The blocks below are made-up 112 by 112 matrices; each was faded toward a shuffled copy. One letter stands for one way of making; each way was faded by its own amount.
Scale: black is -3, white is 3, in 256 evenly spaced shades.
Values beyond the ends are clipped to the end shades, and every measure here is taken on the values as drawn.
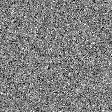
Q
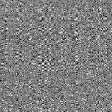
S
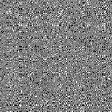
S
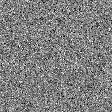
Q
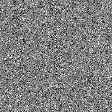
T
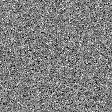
Q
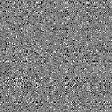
S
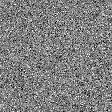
Q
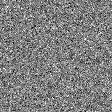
Q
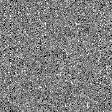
T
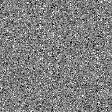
T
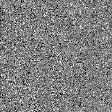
T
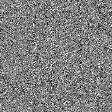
T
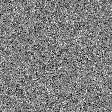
Q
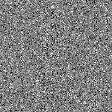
T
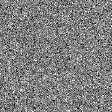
T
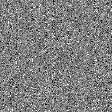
T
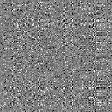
S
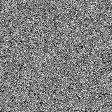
Q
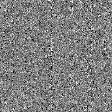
T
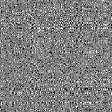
S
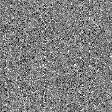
T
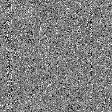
T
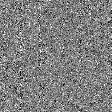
T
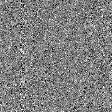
T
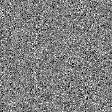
T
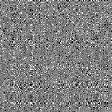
S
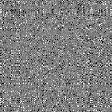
S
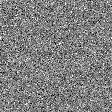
Q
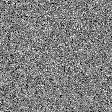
Q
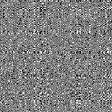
S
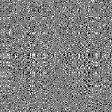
S
